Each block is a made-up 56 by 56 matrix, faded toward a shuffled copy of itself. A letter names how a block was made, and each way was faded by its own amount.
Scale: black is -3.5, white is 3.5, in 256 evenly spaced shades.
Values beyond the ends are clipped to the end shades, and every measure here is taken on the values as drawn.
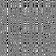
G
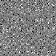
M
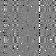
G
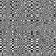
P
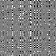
G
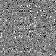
M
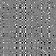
G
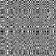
P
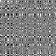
P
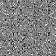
M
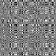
P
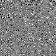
M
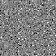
M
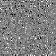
M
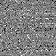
M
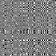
P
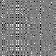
G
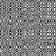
P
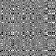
P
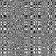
P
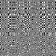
P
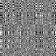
P
